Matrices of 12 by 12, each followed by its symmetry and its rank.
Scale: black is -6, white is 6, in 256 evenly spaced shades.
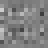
neither, rank two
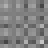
symmetric, rank one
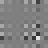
symmetric, rank one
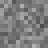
neither, full rank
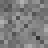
symmetric, full rank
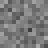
symmetric, full rank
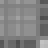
symmetric, rank one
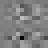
neither, rank two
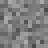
neither, full rank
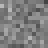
neither, full rank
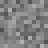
neither, full rank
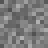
symmetric, full rank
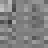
neither, rank two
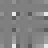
symmetric, rank one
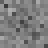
symmetric, full rank
